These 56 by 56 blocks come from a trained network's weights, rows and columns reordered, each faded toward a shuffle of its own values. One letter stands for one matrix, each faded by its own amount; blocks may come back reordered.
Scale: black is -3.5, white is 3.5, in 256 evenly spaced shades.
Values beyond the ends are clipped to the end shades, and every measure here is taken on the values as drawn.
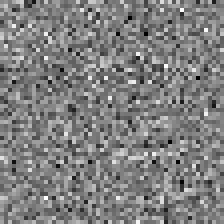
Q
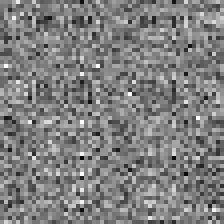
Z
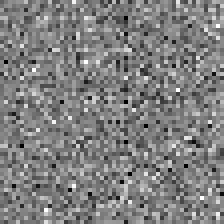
Q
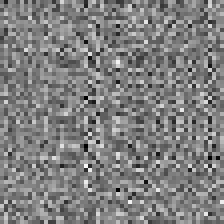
Z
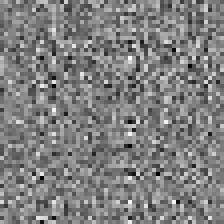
Z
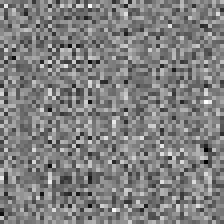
Z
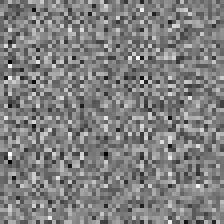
Z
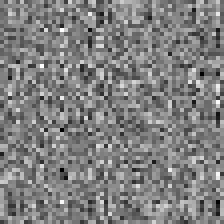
Z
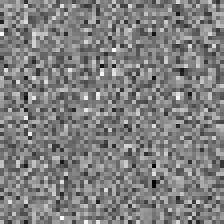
Z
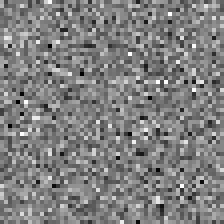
Q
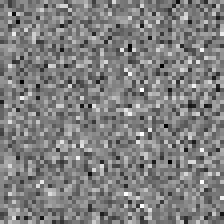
Q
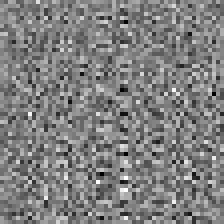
Z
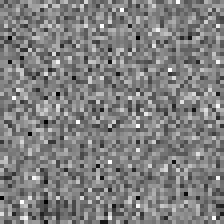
Q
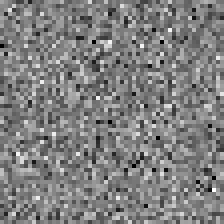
Q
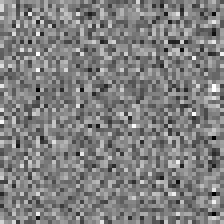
Z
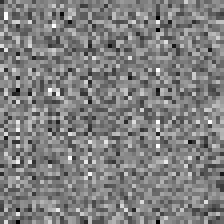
Z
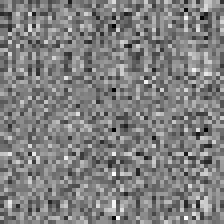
Z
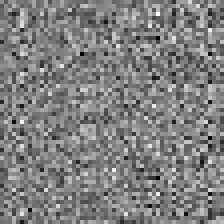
Z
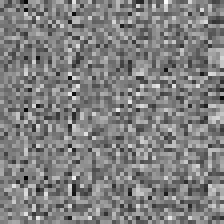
Z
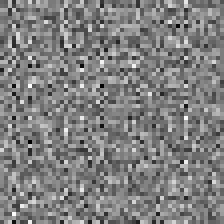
Z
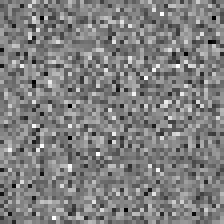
Q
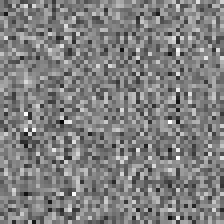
Z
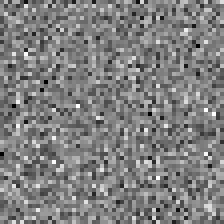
Q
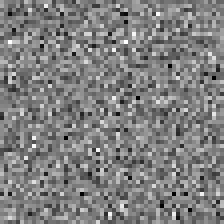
Q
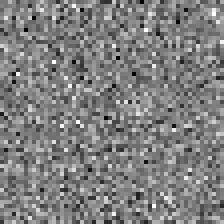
Q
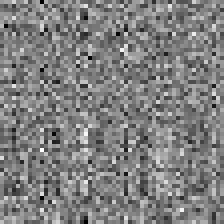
Z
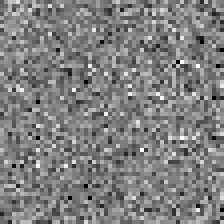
Q
